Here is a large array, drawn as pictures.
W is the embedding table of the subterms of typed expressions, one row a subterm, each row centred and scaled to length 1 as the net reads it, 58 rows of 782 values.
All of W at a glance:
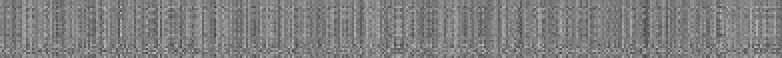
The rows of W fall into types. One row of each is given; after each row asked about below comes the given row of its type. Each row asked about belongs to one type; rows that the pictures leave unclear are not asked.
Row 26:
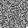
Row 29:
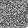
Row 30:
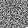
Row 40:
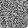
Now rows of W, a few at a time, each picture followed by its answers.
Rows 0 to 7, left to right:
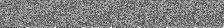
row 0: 30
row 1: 29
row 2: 30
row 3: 29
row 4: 30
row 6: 29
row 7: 29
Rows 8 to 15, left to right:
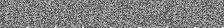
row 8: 40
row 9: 40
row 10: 26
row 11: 30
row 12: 30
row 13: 29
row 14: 40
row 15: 30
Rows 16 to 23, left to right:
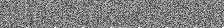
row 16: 40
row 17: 40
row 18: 30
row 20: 29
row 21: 30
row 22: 30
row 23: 26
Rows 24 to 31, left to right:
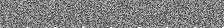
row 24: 40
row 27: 40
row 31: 26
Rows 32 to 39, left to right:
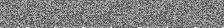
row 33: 40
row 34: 29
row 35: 29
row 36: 30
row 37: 29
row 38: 26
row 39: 30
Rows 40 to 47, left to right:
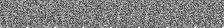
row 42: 40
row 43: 26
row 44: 26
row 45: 26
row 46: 26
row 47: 26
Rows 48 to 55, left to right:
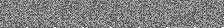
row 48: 40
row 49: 30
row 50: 30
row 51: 30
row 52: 40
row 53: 40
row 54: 29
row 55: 30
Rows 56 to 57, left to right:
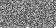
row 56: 29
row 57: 26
